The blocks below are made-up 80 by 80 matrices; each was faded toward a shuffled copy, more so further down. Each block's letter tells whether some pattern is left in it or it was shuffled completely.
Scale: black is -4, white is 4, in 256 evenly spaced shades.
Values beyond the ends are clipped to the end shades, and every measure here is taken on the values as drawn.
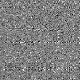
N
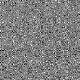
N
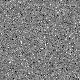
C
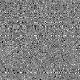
N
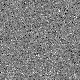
C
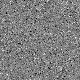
C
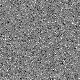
C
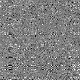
N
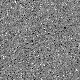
C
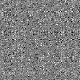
N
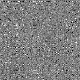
N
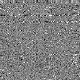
N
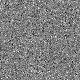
C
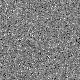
C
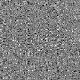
N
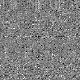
N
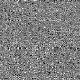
N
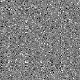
N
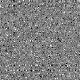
N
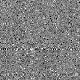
N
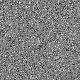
C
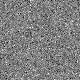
C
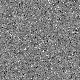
C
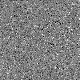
C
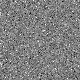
C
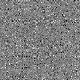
N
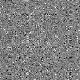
N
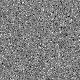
C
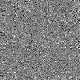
N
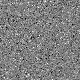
C
